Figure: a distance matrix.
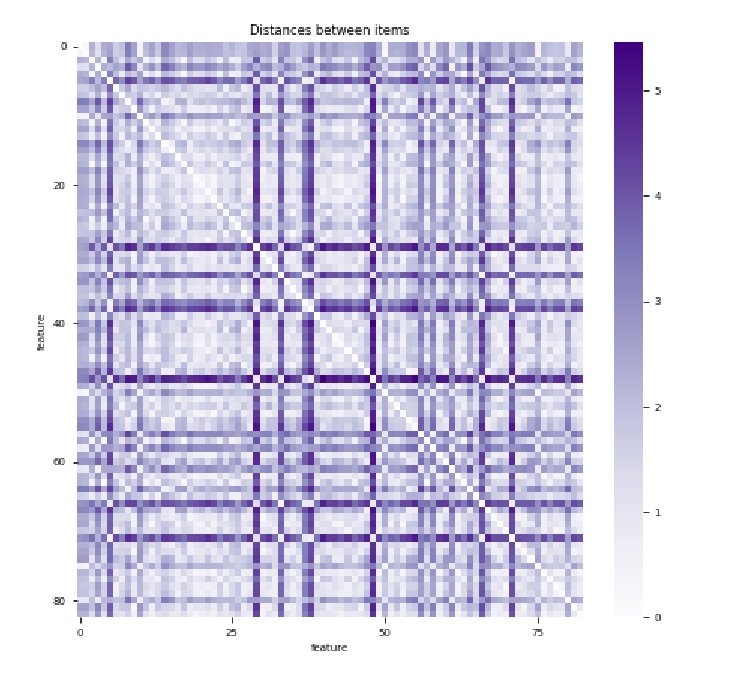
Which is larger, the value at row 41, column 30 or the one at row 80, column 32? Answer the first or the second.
the second
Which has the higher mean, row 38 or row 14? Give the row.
38
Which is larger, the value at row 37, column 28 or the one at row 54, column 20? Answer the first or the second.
the first
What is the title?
Distances between items
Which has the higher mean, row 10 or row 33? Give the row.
33
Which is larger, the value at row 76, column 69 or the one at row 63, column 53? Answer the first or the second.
the second
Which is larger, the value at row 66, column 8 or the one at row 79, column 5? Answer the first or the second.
the first
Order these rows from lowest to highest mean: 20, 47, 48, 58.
20, 47, 58, 48
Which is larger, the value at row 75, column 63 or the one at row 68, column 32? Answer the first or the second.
the first
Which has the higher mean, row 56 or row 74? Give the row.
56
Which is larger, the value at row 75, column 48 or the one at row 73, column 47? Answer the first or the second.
the first
